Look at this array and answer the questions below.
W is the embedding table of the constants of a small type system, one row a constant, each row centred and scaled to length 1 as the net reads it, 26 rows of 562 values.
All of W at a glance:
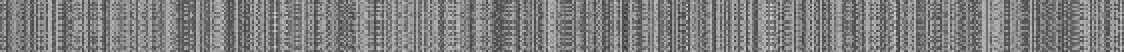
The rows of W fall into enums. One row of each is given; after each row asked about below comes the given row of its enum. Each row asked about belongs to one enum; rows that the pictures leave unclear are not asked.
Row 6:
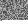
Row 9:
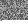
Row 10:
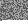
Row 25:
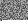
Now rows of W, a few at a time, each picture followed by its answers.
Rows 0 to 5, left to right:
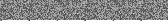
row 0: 10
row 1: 25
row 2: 9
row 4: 9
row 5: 10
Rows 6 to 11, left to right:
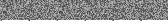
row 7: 25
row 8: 6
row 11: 10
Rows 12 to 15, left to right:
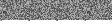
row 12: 6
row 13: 10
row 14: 10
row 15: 6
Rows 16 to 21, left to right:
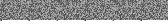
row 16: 25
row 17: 10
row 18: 9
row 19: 25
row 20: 9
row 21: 25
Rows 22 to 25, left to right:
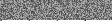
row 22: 10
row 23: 6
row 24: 9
